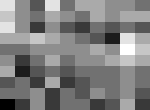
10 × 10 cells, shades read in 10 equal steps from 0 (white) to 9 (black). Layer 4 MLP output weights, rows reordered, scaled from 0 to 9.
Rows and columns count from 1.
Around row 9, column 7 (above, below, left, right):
5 7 6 5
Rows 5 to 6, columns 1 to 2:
5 5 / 4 7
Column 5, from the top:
5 4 6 4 4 5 6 7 5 5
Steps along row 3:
up up down up up down up down up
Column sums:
39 52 50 40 51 50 45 50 30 45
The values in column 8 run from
3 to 8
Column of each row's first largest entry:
3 3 3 8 1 2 2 3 4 1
